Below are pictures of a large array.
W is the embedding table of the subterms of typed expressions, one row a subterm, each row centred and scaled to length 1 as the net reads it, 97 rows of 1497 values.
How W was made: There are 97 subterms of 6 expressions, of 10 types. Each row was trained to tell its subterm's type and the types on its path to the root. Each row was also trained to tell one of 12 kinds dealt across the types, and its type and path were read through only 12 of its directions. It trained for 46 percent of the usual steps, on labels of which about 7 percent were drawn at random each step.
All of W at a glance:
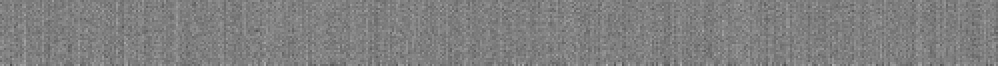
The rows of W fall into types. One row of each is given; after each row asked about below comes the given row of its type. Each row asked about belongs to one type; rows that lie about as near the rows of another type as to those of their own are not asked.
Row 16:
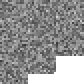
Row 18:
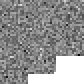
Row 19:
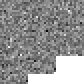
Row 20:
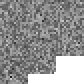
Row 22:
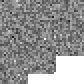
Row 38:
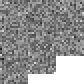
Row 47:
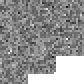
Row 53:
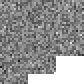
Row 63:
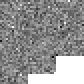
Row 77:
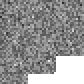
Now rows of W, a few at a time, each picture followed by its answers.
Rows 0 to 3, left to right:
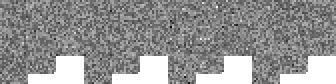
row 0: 38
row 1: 22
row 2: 19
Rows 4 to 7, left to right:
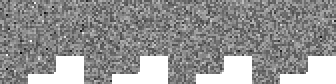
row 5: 18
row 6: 38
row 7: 77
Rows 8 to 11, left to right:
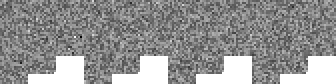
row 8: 16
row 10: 20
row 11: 20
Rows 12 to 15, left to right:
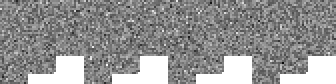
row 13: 19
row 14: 18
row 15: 77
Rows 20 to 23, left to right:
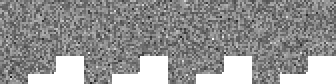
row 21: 19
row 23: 38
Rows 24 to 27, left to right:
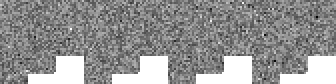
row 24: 53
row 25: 77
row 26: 22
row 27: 19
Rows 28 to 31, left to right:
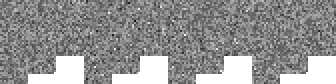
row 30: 53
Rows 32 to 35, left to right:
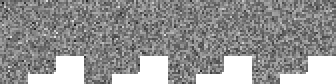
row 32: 38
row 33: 77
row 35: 16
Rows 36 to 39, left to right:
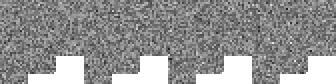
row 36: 53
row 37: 22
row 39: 77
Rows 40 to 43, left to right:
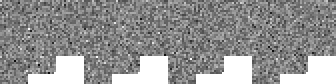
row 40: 18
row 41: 18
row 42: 53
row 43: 63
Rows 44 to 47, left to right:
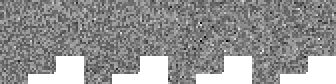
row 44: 20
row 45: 20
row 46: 47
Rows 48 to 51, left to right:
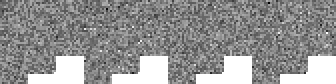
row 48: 16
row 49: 18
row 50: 53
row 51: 18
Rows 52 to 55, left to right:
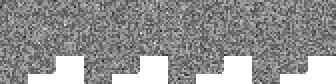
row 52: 19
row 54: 20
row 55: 16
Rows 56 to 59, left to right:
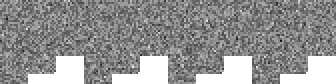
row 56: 63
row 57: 77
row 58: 20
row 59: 53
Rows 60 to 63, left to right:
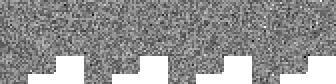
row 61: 16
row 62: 38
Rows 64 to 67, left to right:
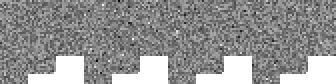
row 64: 47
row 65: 47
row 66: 22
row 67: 16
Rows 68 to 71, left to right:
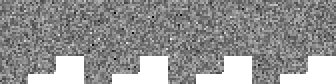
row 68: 22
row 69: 22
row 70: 53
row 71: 38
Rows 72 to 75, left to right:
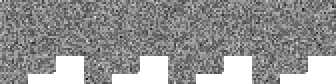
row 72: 38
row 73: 16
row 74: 38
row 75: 16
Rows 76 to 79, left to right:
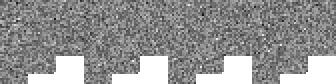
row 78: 47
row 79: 18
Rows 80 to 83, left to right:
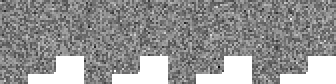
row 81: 16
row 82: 47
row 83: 20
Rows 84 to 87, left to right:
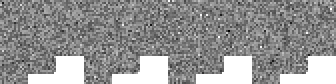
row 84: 20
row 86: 77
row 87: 38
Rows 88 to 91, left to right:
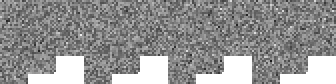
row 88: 63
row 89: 77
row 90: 16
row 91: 53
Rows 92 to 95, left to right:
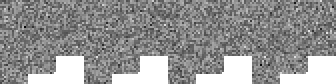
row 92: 63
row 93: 63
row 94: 77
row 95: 63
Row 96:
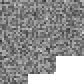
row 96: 63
